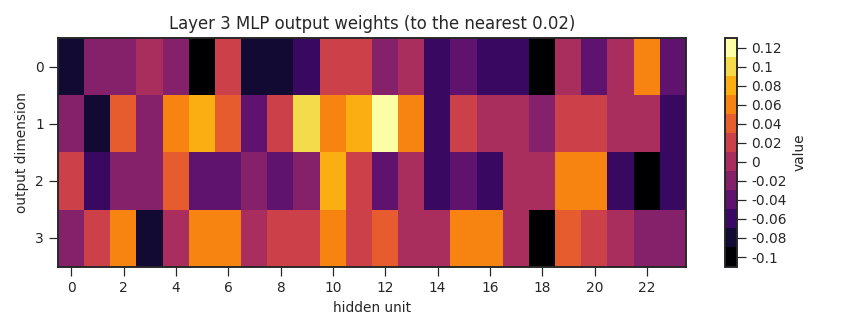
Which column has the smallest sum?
18
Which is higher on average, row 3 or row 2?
row 3
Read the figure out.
Title: Layer 3 MLP output weights (to the nearest 0.02)
x-axis: hidden unit, ticks 0 2 4 6 8 10 12 14 16 18 20 22
y-axis: output dimension, ticks 0 1 2 3 (0 at the top)
Colour bar: value, ticks -0.1 -0.08 -0.06 -0.04 -0.02 0 0.02 0.04 0.06 0.08 0.1 0.12
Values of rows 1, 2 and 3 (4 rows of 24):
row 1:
-0.02 -0.08 0.04 -0.02 0.06 0.08 0.04 -0.04 0.02 0.1 0.06 0.08 0.12 0.06 -0.06 0.02 0 0 -0.02 0.02 0.02 0 0 -0.06
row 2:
0.02 -0.06 -0.02 -0.02 0.04 -0.04 -0.04 -0.02 -0.04 -0.02 0.08 0.02 -0.04 0 -0.06 -0.04 -0.06 0 0 0.06 0.06 -0.06 -0.1 -0.06
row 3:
-0.02 0.02 0.06 -0.08 0 0.06 0.06 0 0.02 0.02 0.06 0.02 0.04 0 0 0.06 0.06 0 -0.1 0.04 0.02 0 -0.02 -0.02
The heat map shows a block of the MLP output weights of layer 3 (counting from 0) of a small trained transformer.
